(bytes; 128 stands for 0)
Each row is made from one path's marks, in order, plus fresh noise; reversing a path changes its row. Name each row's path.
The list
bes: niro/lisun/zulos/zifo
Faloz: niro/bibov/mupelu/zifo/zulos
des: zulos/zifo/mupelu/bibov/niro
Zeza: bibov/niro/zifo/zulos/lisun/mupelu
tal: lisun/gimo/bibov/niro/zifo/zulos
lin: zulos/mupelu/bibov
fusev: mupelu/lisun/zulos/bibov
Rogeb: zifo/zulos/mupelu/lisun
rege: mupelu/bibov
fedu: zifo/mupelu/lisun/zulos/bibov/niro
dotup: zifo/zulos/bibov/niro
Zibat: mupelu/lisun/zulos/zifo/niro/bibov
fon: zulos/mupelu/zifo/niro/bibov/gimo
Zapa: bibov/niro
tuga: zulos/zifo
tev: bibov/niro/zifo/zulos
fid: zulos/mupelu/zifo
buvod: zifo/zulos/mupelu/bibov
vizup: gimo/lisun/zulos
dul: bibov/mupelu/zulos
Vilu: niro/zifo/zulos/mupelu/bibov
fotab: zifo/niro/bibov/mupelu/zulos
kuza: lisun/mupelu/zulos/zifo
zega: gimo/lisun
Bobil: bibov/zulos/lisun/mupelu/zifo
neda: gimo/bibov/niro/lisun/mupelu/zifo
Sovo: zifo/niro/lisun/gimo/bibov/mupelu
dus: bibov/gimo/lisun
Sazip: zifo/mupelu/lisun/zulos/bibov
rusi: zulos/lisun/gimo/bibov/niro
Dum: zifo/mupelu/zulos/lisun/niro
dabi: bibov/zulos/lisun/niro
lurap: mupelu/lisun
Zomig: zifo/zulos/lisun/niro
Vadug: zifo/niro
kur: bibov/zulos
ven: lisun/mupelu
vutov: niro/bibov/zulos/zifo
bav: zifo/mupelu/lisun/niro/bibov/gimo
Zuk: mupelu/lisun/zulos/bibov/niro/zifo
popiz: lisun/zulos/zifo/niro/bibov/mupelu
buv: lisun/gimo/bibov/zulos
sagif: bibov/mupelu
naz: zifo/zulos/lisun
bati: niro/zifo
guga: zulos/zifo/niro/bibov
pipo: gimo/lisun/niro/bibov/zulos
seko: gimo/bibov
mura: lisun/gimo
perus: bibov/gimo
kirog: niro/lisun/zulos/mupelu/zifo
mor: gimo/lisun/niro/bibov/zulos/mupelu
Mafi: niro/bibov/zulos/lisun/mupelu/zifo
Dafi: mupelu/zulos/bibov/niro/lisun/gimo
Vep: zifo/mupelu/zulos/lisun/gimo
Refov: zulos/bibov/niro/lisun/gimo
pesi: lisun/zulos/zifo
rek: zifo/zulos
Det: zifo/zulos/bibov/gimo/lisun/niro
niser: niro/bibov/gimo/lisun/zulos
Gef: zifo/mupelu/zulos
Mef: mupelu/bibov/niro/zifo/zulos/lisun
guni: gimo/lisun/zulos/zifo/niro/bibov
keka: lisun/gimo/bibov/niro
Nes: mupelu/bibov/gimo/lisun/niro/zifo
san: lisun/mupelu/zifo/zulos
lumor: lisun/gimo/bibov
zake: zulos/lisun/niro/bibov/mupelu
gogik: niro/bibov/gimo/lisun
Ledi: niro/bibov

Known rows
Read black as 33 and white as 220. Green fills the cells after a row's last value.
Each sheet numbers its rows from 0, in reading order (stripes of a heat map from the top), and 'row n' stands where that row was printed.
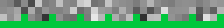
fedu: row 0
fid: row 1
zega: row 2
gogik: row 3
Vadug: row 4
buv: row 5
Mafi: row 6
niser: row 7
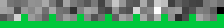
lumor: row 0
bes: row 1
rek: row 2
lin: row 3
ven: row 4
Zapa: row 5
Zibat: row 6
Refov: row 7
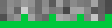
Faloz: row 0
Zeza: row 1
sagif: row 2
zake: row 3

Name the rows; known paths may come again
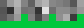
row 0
pipo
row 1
neda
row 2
lurap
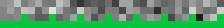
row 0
bati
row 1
kuza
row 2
popiz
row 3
rege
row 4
Nes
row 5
rek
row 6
Faloz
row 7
tal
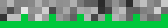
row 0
buv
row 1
rusi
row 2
bes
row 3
buvod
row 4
Rogeb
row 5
zega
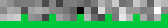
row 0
Det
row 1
Mef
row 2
Refov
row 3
Bobil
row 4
gogik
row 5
Zapa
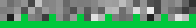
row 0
seko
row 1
fid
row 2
mura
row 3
niser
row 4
pesi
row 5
Vilu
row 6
Sovo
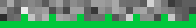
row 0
san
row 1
fedu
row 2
sagif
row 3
vizup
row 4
lumor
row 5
tuga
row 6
Dafi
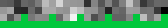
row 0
Sazip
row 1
kur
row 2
keka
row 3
fon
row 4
tev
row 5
bav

